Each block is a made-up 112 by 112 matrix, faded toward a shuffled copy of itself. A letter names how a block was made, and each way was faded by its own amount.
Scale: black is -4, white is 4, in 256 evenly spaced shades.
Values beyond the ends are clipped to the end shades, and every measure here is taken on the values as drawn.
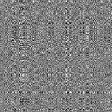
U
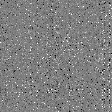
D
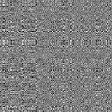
U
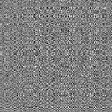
U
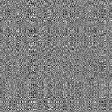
U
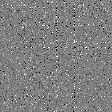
D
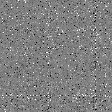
D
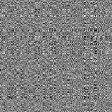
U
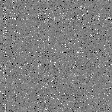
D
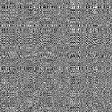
U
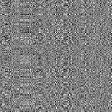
U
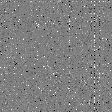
D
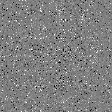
D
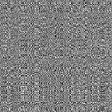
U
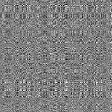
U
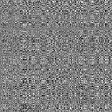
U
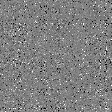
D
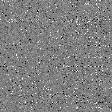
D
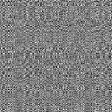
U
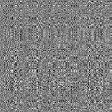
U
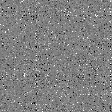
D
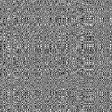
U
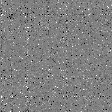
D
